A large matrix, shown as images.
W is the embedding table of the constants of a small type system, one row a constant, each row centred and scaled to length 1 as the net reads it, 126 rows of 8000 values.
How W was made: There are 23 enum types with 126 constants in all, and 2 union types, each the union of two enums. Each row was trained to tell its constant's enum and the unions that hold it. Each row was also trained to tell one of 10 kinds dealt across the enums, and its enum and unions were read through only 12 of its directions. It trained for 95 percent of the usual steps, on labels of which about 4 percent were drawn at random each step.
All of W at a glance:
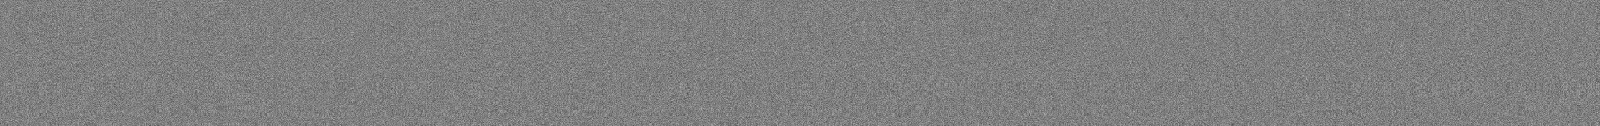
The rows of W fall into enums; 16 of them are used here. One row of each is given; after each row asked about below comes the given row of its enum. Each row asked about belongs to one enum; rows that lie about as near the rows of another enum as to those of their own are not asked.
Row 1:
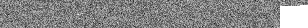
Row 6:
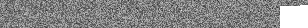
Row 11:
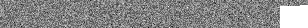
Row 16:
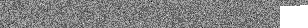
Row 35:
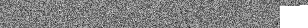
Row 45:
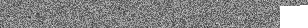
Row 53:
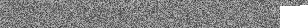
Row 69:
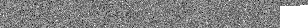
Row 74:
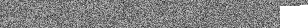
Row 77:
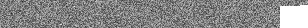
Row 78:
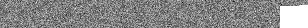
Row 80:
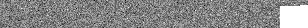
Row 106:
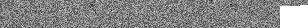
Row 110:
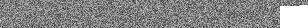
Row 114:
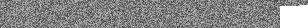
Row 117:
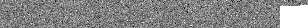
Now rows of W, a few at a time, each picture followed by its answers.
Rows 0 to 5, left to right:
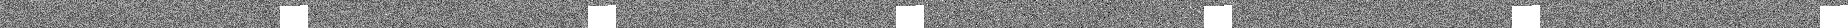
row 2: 110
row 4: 45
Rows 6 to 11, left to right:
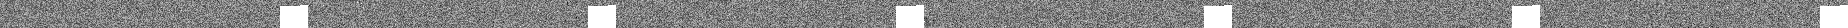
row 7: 1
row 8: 114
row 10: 6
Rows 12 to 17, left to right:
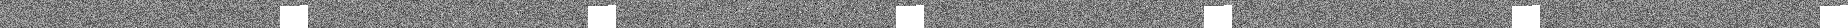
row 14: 80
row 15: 78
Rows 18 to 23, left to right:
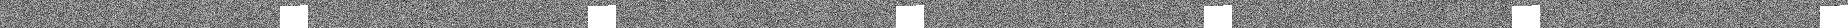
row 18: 80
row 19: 106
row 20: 69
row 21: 77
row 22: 11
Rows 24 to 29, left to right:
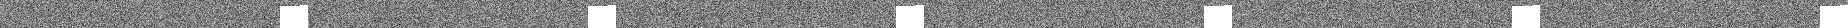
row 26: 110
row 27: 6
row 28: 16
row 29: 69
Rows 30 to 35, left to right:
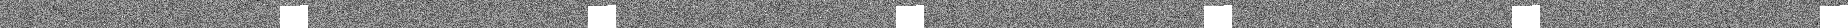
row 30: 53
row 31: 69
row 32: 77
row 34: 80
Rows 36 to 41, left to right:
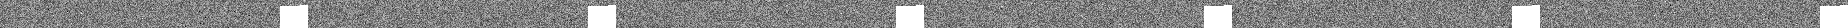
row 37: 53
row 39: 77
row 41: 110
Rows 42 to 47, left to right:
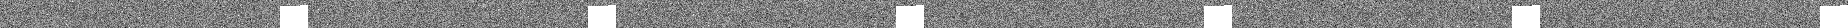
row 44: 78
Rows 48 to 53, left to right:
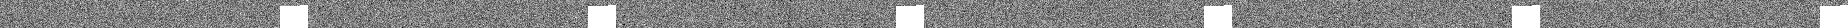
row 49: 78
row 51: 35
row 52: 11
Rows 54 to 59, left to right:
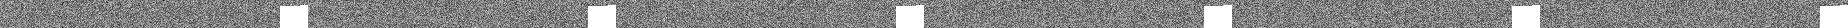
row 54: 16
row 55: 1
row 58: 6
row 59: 117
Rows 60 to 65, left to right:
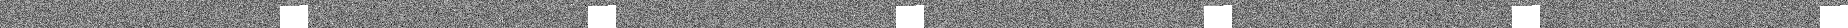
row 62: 110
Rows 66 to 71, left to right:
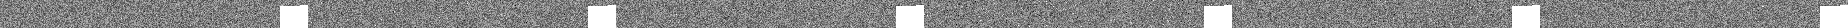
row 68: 53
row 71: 78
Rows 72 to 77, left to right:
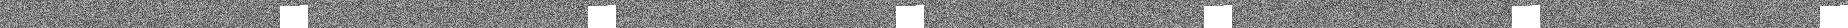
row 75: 45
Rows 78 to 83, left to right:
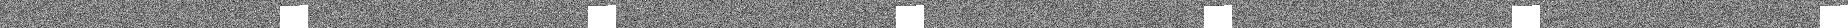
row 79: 117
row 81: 69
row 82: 77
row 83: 16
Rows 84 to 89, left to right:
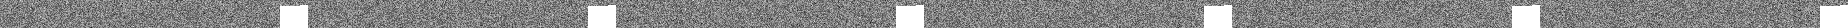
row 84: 53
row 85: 53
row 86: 45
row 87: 77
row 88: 77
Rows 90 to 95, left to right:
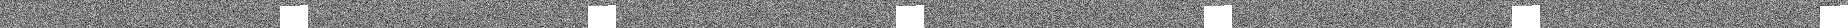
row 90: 1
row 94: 53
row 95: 78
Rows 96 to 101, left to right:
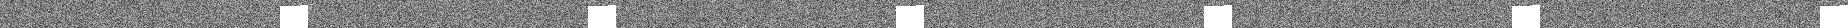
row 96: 6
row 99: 6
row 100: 74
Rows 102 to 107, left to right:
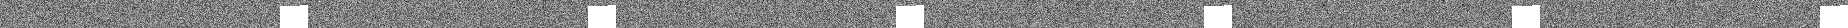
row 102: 45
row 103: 35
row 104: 45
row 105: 110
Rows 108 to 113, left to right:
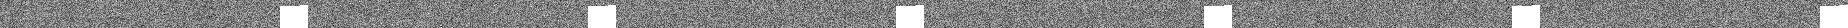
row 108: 106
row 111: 16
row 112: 74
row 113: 69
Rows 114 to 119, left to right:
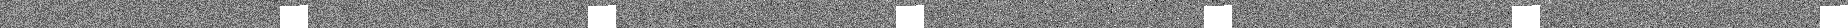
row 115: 6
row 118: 45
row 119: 78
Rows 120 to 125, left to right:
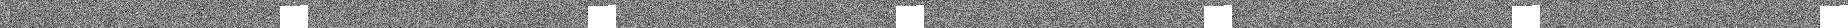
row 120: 106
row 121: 69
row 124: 74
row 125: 106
